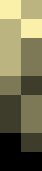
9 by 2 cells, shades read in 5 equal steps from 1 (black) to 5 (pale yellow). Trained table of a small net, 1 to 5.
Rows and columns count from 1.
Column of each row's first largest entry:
1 2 1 1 1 2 2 2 1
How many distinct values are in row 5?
2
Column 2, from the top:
4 5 3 3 2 3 3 2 1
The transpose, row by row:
5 4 4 4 3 2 2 1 1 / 4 5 3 3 2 3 3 2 1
